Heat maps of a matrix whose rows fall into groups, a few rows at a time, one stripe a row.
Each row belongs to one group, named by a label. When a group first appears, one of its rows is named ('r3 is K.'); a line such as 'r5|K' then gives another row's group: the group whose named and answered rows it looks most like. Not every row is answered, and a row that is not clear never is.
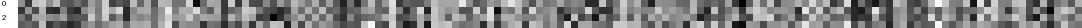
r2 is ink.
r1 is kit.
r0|ink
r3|kit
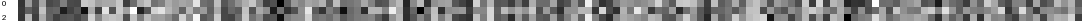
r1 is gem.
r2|kit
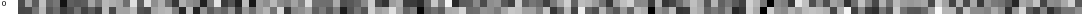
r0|kit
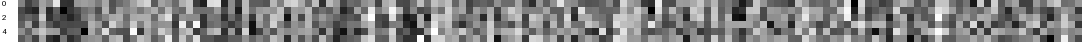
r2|kit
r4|ink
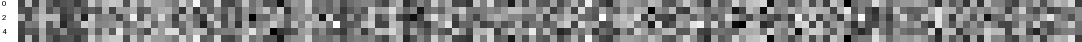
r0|kit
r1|gem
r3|kit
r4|gem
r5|kit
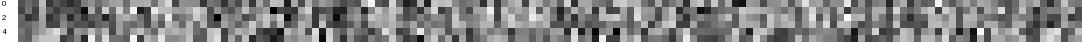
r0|kit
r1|gem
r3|gem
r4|ink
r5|ink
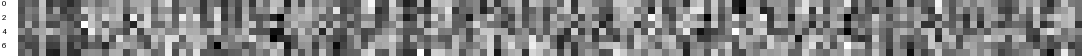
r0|kit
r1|kit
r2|kit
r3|kit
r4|ink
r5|gem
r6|gem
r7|kit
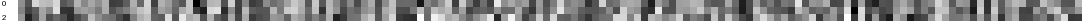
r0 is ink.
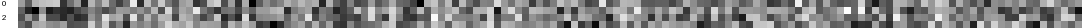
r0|ink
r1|gem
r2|kit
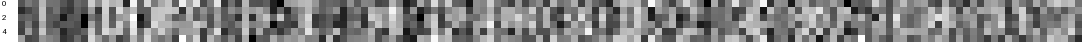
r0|kit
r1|gem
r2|gem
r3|gem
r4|kit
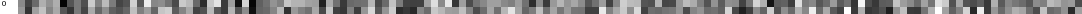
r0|ink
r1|ink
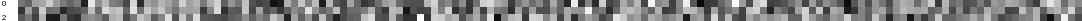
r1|kit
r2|kit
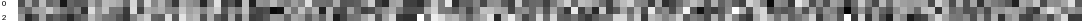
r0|kit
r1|ink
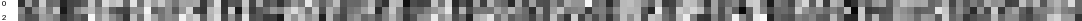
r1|ink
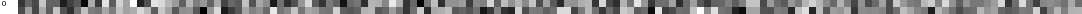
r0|gem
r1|kit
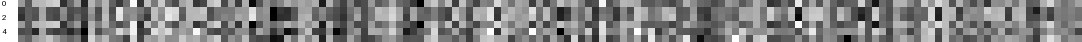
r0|ink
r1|gem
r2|gem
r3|ink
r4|gem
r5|ink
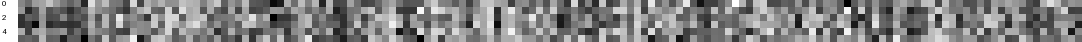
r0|ink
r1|ink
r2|gem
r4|ink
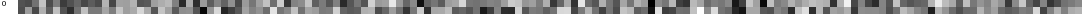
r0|gem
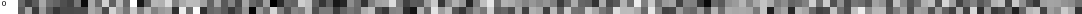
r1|kit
